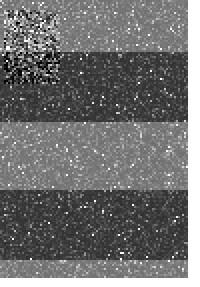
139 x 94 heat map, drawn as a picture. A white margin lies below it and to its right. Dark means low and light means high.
Roughest part: top left. Odd patch: rougher, in the top left. Stripes: horizontal, repeating 2 times.
